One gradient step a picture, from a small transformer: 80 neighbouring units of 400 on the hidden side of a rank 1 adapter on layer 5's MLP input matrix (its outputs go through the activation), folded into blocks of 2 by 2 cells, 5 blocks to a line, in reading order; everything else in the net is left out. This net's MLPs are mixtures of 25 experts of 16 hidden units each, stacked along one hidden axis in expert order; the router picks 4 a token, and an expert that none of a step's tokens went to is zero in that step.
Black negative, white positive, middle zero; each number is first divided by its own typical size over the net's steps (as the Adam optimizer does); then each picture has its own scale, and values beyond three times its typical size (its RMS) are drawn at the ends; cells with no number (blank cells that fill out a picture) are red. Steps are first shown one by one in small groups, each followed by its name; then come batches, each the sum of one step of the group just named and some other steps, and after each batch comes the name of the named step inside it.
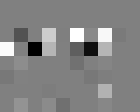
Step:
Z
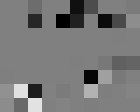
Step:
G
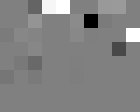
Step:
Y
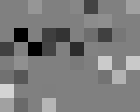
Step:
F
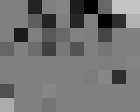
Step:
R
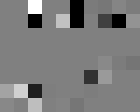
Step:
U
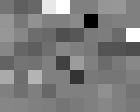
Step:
Y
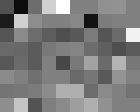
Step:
Y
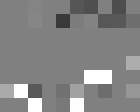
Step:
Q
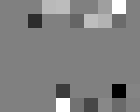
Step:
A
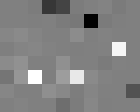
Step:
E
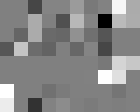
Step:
A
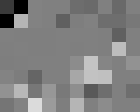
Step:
Q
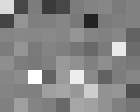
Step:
E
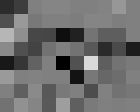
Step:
A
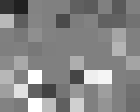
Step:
Q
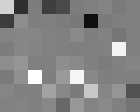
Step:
E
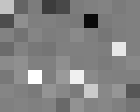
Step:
E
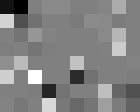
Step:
A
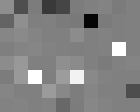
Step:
E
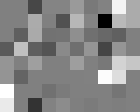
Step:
A
